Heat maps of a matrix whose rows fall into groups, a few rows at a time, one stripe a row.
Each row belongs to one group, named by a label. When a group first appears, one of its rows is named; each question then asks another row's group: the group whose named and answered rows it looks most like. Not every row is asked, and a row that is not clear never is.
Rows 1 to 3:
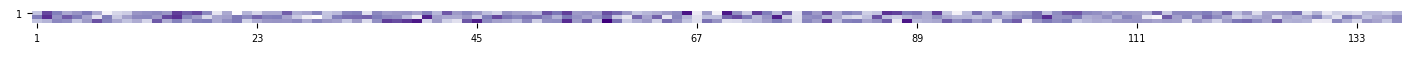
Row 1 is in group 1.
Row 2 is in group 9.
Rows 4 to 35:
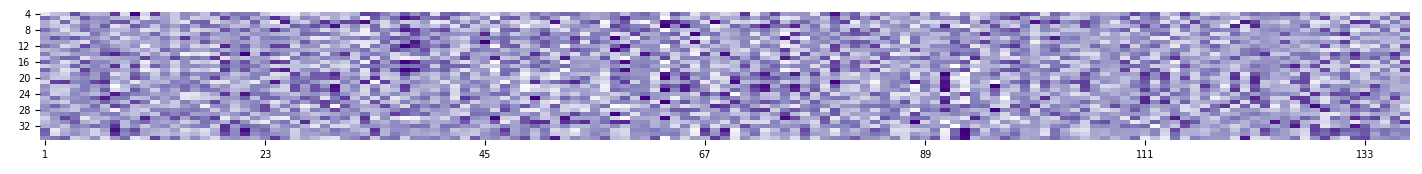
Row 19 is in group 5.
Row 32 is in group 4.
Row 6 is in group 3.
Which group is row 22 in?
5
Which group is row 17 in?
4
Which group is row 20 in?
5
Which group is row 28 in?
5
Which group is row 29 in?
9
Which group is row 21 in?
1
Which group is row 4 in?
4
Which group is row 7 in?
5
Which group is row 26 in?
5
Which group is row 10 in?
9
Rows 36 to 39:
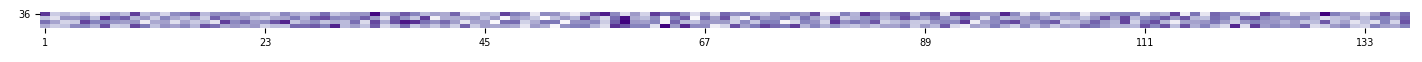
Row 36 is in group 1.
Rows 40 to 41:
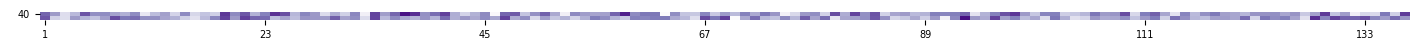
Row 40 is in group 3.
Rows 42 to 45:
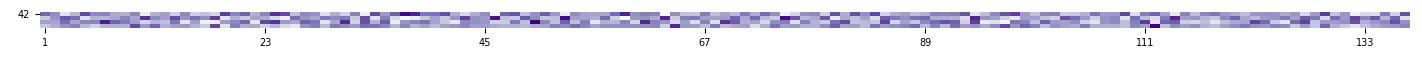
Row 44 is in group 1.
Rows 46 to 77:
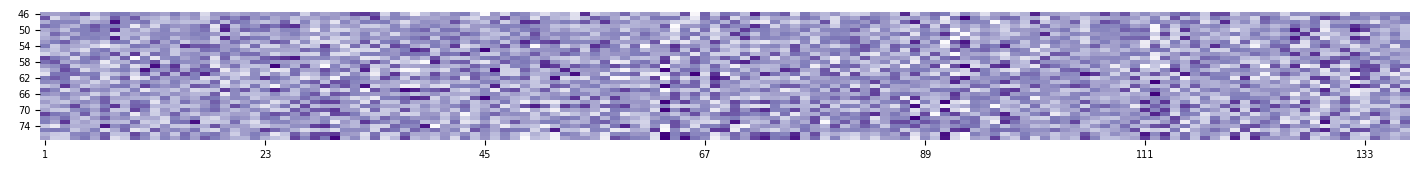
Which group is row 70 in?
5
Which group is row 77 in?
5
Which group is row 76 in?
5
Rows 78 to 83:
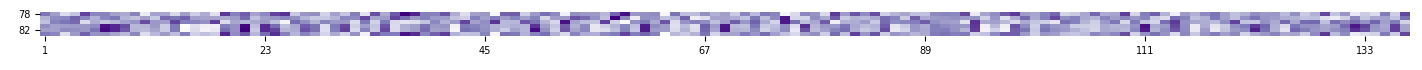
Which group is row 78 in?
3
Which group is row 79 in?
9
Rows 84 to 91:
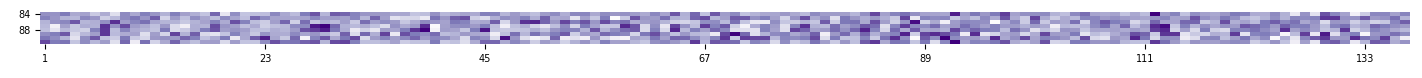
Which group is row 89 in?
1
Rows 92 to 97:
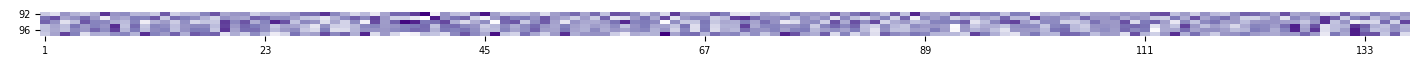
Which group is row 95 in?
4
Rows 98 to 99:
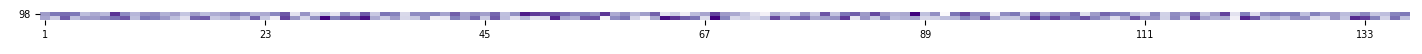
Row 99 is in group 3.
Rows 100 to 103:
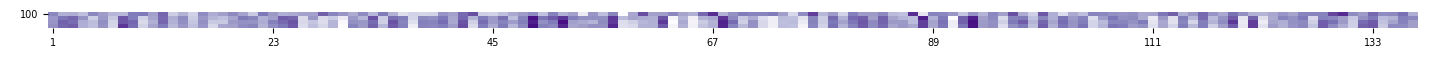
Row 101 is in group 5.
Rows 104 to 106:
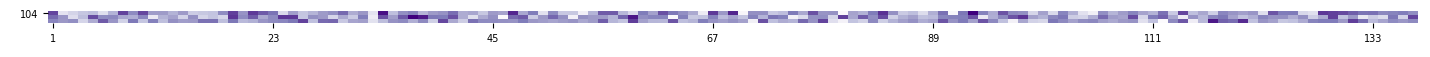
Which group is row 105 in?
3
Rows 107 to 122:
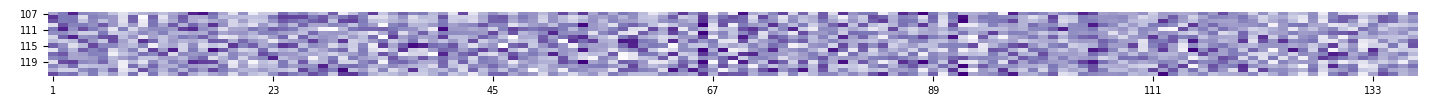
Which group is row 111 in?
9
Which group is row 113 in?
1
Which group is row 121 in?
5
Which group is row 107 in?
1
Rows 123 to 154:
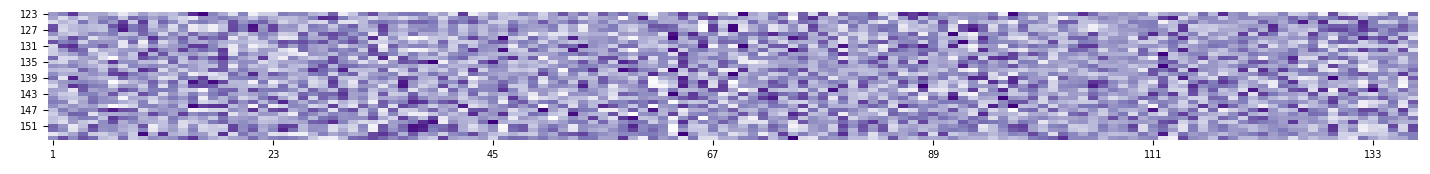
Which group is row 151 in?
3
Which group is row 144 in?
5
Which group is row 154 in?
9
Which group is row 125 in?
4
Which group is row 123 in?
1
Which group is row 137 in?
5
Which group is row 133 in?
4
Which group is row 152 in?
3
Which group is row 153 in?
4
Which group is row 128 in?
5
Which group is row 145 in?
3
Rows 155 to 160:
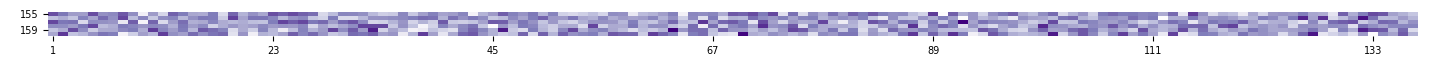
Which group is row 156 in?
4
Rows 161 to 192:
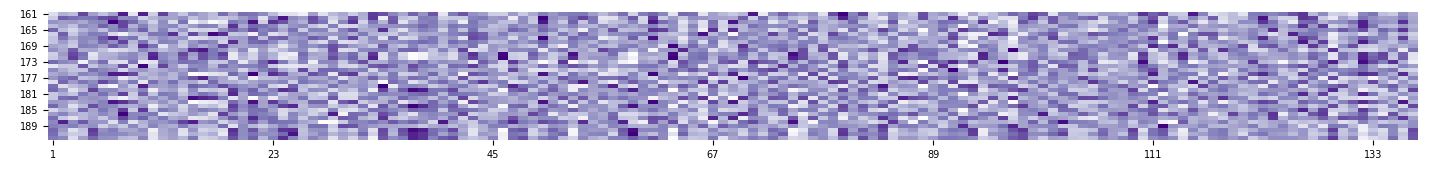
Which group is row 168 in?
4
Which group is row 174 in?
4
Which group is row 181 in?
4
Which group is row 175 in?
5
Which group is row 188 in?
9
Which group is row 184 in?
3
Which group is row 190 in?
3
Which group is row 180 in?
3
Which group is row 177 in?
1
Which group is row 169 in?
5
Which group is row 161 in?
4
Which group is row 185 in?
4
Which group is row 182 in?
1
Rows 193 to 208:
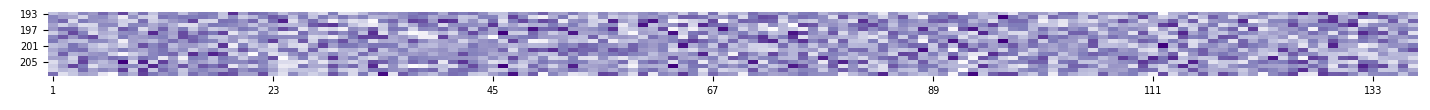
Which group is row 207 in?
4
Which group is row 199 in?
9
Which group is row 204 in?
5
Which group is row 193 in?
4
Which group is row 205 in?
4
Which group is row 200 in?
5
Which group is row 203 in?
1
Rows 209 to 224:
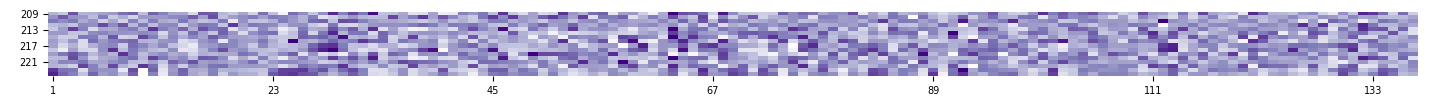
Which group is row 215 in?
5
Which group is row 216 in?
3
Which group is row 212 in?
4
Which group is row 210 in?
9
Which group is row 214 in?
5
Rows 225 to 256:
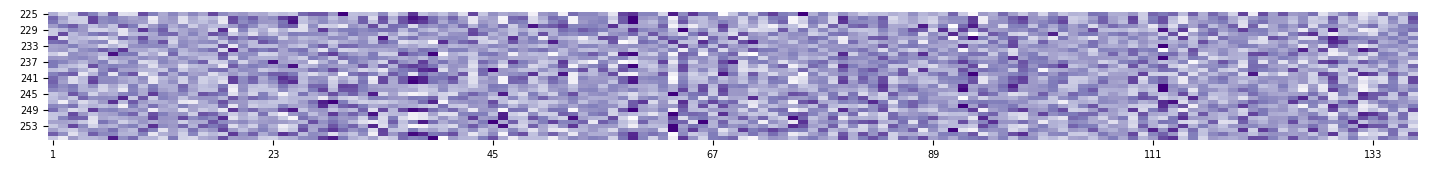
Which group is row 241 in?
3
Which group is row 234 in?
4
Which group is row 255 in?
3
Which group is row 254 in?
5
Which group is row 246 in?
4
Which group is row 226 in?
3
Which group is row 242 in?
3
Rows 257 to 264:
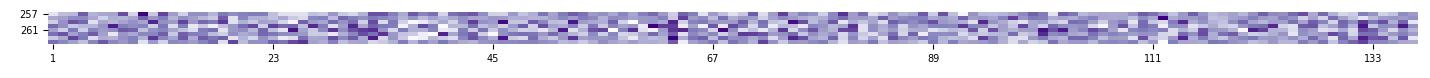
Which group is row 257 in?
4
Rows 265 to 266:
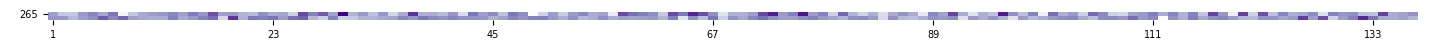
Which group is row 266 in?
4
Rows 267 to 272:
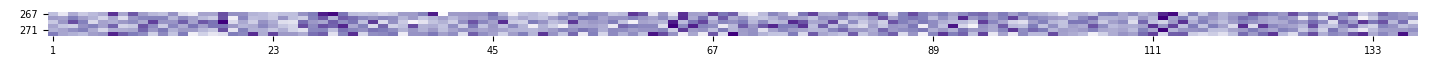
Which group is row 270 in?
5
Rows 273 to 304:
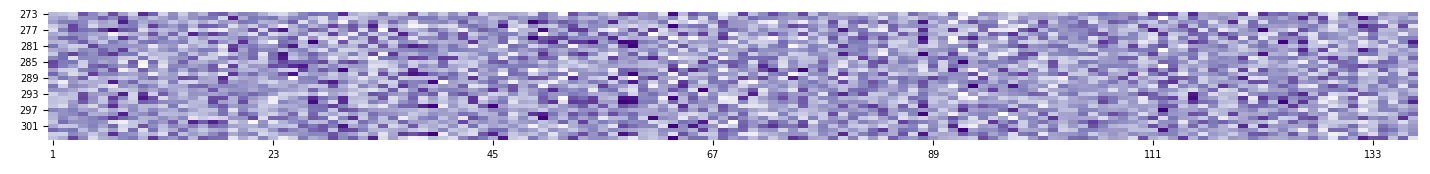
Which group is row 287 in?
5
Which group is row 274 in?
4
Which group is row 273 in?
5
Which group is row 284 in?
3
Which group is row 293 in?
4
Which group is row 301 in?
5
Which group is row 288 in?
3
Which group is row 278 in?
1
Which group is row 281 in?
3
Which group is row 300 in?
1
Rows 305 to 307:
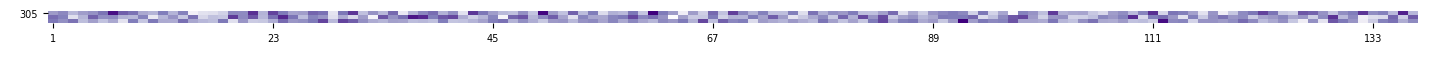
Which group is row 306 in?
3
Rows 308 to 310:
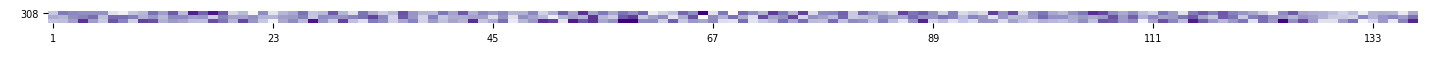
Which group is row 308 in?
1
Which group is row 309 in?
9
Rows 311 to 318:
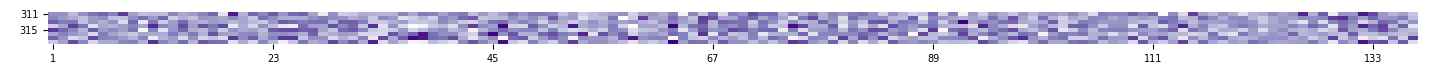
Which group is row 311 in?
4
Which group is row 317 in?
3
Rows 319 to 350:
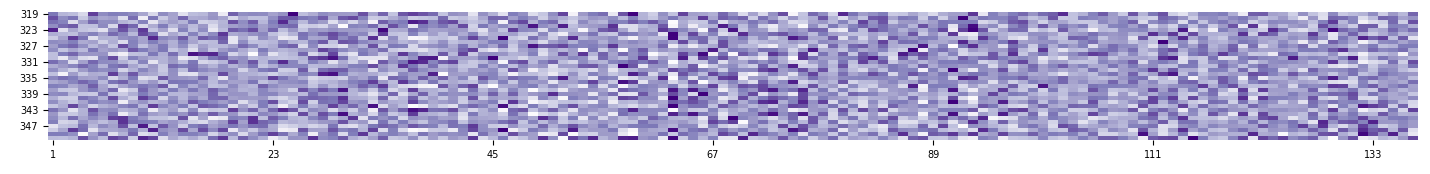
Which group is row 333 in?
5
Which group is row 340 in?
5
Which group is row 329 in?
1
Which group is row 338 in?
5
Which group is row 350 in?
5
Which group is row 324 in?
5
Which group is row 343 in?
3
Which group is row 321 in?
3
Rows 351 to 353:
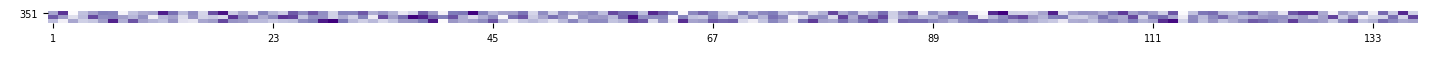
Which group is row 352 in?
3
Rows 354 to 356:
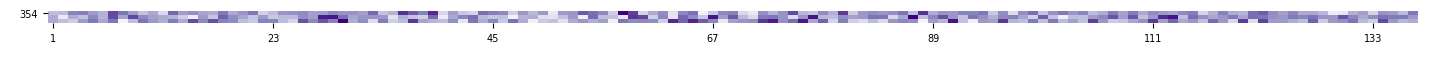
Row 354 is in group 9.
